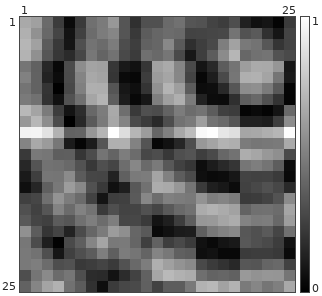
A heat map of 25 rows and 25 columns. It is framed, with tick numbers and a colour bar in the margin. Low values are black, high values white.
Slope: none. Rings: centred on the top right. Average level on the scale: 40%. Odd lines: row 11. Mirror symmetry: none.
